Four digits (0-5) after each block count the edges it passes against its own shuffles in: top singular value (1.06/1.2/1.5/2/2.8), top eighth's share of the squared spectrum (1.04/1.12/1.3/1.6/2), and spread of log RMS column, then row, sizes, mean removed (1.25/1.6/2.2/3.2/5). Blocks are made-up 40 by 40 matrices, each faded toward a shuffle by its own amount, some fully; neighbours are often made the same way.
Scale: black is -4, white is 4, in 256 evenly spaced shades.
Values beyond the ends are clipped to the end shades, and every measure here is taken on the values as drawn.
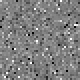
0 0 0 0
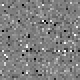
2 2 0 1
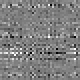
4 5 1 3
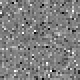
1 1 0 0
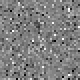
2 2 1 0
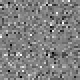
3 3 1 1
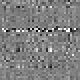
4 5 1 3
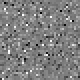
1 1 0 0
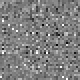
3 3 1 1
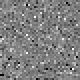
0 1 0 0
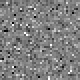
0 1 0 0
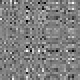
4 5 3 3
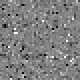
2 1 0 0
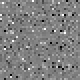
2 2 0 1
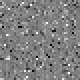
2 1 0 0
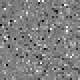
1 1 0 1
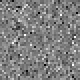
0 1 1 0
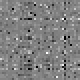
4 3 2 2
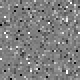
2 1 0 0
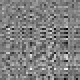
4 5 3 3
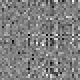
4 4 2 2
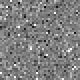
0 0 0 0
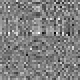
4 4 2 2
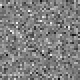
0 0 0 0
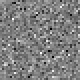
0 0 0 0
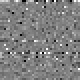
3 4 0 2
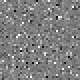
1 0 0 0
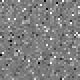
0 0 0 0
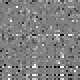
4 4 1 2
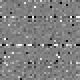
4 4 1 2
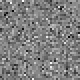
2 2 0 0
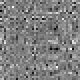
3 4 2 2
